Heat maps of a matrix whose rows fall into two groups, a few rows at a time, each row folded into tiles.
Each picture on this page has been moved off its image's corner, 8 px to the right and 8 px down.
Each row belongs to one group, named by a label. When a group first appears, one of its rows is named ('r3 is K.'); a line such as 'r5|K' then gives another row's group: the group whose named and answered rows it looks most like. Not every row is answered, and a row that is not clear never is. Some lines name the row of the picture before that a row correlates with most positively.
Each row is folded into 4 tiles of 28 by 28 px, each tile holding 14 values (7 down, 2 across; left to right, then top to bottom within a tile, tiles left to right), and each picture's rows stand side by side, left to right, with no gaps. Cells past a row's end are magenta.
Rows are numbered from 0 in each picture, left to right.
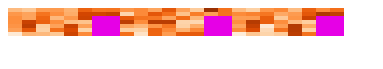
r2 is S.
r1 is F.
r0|S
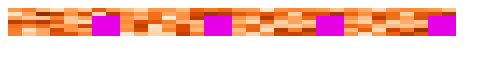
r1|S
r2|S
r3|S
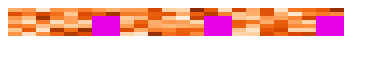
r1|S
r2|F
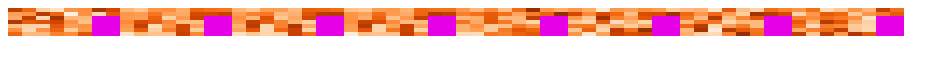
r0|F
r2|S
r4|S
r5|S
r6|S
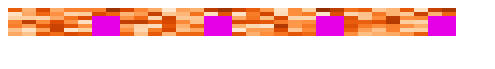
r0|F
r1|F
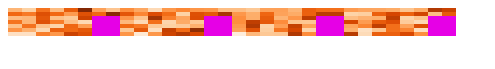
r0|S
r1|S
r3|F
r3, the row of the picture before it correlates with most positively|1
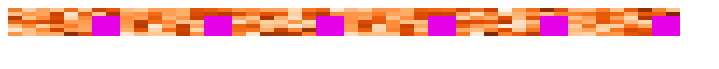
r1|S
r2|S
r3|S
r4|F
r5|S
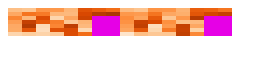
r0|S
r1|S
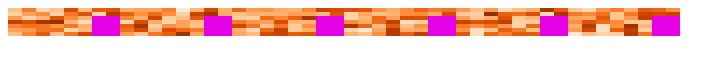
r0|F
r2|F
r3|F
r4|F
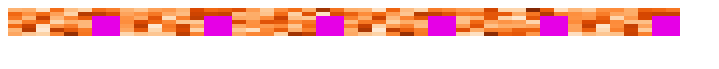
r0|S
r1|S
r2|F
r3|S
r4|S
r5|S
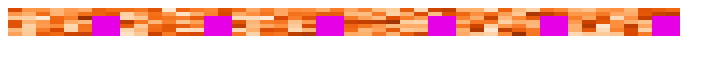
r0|F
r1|F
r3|F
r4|S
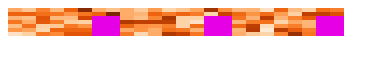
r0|S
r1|F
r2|S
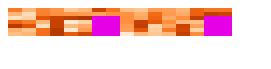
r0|F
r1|S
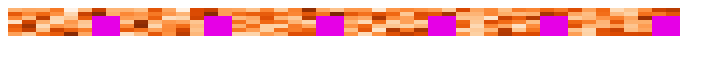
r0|S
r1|S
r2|S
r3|S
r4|F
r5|F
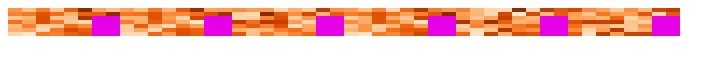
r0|S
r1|S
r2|F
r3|S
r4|F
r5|F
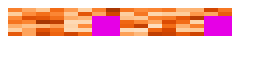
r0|F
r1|F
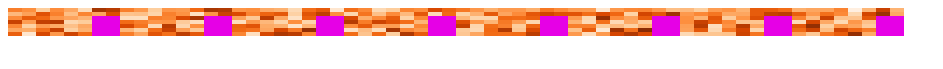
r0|F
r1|F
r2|S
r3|F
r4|F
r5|S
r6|S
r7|S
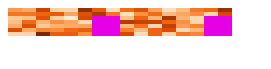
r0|S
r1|F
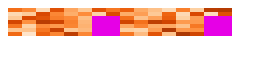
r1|F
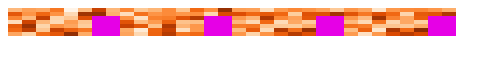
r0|S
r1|F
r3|S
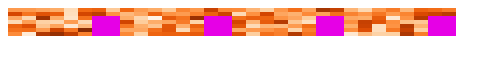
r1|F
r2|F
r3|S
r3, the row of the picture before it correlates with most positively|0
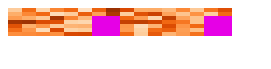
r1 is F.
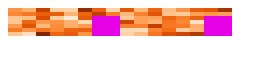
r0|S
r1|F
